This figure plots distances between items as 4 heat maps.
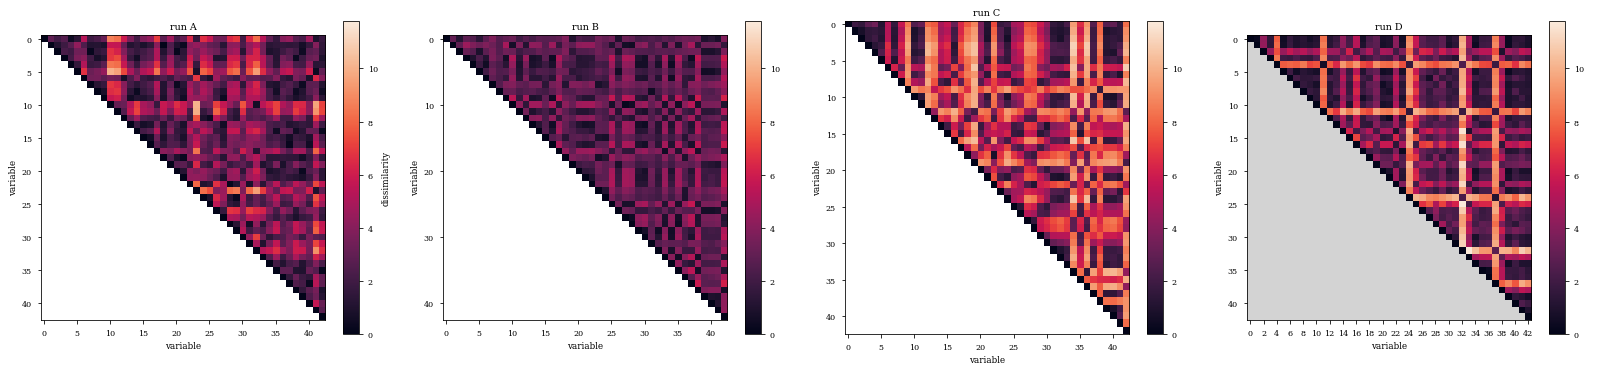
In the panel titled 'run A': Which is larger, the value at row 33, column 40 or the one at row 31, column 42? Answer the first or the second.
the second
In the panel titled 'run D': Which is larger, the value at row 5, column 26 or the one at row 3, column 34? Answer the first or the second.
the first
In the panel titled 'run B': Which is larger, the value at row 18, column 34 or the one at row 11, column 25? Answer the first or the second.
the second
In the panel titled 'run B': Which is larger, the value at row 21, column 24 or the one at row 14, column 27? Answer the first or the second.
the second
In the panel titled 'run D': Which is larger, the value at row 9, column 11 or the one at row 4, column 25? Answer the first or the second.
the second
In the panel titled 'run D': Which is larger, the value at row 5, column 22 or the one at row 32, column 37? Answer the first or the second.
the first
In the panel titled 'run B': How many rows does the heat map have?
43
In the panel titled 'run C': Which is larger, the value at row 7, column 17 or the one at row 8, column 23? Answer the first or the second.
the first
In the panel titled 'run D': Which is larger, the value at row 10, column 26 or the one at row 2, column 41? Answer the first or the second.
the second
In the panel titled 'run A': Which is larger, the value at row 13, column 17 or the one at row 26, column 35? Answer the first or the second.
the first
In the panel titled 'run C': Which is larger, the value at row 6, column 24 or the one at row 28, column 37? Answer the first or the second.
the second
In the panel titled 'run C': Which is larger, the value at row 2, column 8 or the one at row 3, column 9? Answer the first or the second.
the second
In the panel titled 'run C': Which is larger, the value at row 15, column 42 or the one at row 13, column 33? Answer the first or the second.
the first
